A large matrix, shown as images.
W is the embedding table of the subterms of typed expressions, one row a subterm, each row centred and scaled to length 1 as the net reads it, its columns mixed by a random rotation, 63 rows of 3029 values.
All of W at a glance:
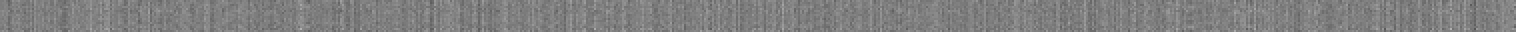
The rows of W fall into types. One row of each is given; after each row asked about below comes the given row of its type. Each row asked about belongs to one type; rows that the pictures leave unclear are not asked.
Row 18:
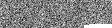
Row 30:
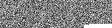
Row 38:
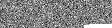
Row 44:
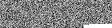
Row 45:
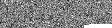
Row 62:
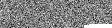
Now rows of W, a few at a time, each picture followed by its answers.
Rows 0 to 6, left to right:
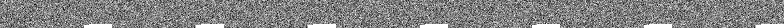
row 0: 45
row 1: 44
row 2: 44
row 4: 62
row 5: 38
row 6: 44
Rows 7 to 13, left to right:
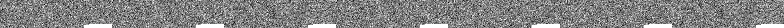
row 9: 18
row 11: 44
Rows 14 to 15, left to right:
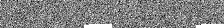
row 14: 30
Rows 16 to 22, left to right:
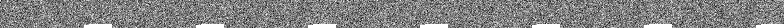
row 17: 38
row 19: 30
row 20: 62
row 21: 18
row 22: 18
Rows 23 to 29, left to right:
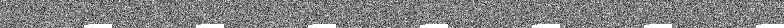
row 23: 62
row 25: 62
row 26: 18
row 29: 38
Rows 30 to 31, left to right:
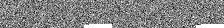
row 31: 45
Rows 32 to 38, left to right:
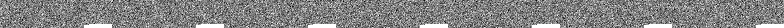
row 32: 18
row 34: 38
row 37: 38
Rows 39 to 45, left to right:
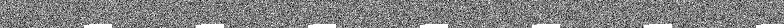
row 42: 38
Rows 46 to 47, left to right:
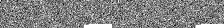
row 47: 44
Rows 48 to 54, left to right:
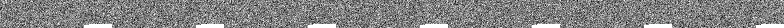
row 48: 44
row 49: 18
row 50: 38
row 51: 18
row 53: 30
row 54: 45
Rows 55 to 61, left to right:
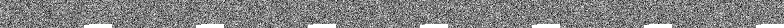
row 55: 18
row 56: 18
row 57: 30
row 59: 38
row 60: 45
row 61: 38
